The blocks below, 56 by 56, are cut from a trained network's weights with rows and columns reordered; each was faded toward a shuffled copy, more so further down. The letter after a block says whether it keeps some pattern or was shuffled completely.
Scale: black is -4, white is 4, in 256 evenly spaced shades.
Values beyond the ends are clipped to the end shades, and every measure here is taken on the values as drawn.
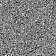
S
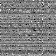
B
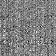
B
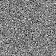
S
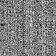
B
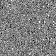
S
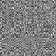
B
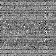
B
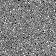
S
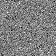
S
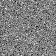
S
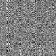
B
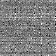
B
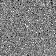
S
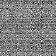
B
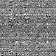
B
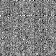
B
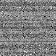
B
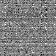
B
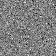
S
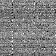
B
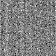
B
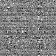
B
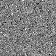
S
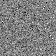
S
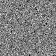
S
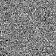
B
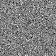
S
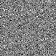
B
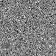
S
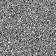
S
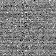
B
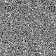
B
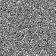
S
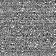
B
